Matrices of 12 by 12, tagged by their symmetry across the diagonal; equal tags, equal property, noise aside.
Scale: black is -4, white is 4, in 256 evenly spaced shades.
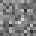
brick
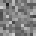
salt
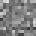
salt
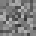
brick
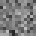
salt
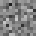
salt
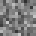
salt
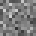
brick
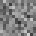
salt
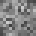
brick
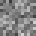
brick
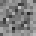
brick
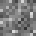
brick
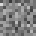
salt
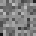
brick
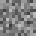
salt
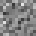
brick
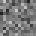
salt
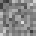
brick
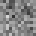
salt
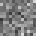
salt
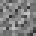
brick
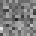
salt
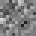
brick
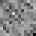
brick
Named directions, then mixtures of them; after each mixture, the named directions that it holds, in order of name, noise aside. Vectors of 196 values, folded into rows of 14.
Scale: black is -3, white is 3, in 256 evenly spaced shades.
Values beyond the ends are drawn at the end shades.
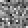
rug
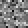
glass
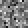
glass, rug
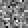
glass, rug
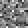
glass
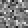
glass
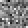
rug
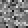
glass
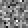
glass, rug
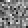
rug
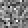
glass, rug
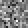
glass, rug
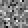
glass, rug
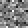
glass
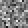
glass, rug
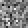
glass, rug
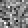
glass, rug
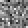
rug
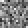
rug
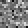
glass, rug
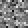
glass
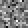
glass, rug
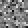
glass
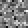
glass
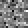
glass
